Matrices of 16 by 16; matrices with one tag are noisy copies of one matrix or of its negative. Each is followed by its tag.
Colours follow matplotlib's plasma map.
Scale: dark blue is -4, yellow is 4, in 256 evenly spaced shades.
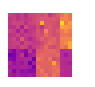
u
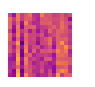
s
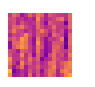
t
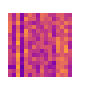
s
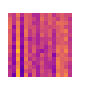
s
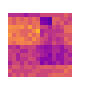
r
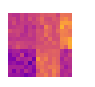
u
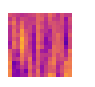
t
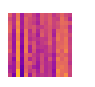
s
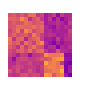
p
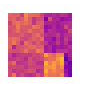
p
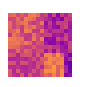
p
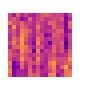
t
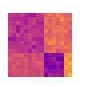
p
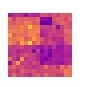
r
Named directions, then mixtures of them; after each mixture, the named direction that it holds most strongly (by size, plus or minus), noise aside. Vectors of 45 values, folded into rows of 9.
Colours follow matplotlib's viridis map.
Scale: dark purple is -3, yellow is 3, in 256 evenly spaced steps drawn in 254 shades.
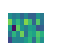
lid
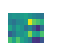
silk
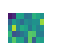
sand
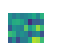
silk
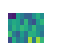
sand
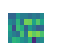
lid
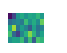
sand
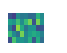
lid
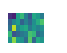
sand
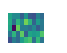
lid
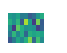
lid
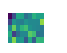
sand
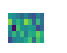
lid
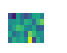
sand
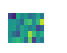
sand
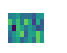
lid
